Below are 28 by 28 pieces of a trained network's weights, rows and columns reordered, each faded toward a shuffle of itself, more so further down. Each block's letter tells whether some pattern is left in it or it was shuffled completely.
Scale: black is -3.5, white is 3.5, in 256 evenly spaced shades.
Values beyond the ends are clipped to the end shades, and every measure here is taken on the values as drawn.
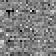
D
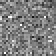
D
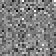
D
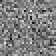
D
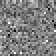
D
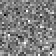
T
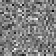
D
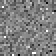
T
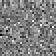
D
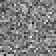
D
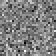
T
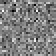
D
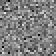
D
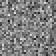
T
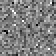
T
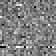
D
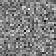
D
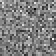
T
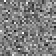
T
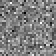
T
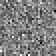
T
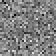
T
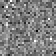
T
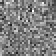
D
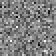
D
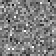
T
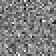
D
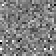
D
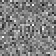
D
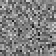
D
